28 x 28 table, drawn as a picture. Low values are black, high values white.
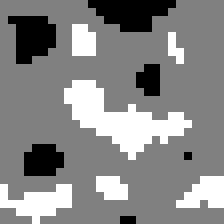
The middle left is the calmest part. The halves do not mirror each other. Values change most from cell to cell in the bottom left. The centre is the ninth with the highest average.
